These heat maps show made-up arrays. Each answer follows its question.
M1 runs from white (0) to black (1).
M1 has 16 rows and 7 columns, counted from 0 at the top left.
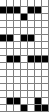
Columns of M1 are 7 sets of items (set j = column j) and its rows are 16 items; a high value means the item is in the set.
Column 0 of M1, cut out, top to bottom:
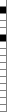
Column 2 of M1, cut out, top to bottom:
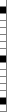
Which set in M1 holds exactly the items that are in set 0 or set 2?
1
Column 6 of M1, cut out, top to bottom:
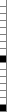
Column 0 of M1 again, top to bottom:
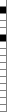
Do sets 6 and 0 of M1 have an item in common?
no
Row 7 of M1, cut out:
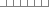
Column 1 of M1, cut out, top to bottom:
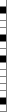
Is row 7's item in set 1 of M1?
no
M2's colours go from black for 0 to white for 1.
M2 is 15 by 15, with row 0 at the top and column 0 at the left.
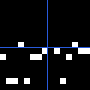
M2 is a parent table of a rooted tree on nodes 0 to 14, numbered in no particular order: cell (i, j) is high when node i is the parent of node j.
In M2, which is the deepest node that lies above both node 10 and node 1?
13
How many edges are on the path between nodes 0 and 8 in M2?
2
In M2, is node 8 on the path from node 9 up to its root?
yes
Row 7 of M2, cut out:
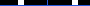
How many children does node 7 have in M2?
2
